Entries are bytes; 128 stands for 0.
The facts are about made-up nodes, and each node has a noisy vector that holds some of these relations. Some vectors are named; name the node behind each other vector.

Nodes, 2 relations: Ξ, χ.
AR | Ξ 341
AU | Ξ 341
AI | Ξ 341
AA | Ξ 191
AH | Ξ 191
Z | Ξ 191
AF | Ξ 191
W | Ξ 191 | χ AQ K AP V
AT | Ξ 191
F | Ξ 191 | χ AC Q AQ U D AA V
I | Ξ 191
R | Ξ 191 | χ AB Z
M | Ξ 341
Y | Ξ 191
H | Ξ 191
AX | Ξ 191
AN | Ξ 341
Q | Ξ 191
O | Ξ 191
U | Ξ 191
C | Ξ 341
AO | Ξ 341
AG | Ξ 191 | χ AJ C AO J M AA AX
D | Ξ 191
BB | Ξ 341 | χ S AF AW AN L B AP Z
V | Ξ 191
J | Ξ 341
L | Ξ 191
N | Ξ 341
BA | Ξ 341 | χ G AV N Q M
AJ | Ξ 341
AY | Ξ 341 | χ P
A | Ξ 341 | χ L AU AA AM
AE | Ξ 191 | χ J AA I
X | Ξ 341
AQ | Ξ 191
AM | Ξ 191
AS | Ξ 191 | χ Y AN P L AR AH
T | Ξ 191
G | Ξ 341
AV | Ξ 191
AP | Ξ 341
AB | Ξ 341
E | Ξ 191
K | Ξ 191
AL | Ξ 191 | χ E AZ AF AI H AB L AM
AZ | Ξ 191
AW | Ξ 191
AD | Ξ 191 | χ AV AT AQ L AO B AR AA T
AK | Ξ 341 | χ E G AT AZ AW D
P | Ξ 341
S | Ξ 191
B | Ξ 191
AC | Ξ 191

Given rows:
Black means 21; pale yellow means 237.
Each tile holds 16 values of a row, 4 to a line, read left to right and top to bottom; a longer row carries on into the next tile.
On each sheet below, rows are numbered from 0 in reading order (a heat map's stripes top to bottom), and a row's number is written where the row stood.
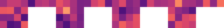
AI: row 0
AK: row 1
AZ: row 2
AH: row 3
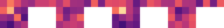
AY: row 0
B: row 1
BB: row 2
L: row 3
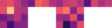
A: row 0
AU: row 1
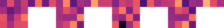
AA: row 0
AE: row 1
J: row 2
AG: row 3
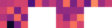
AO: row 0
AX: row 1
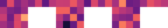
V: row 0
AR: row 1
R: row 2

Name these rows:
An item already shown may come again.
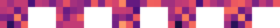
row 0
G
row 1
B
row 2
AL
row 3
M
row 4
P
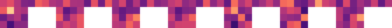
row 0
A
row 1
L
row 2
Q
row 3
AT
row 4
X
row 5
AD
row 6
V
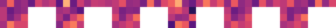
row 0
H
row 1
O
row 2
T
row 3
AS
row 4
AM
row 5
T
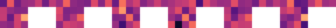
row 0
K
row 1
S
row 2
X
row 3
M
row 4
AW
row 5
W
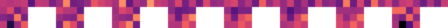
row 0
N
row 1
R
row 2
AE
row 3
Q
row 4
AV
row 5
D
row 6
I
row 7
AP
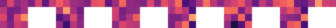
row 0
AQ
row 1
BA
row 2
S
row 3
F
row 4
AN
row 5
AD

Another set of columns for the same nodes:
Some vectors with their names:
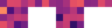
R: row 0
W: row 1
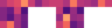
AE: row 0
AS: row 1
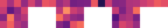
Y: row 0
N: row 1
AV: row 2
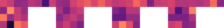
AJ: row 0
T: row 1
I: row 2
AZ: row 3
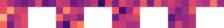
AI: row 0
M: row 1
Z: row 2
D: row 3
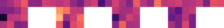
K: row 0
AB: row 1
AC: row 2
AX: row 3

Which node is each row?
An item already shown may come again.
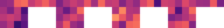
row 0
AD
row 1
B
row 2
AR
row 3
AM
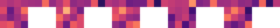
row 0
H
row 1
X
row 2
N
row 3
F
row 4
BA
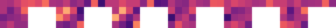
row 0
AT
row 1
BA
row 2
AK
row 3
Q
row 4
O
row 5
H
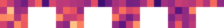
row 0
P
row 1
AU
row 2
G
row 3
AW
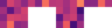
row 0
S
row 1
F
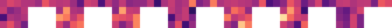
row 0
O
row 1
AN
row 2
AP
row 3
F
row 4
AU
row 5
BB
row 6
AX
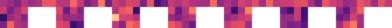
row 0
Q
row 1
AL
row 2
A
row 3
H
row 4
L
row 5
AG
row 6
AA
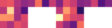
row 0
AY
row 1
BB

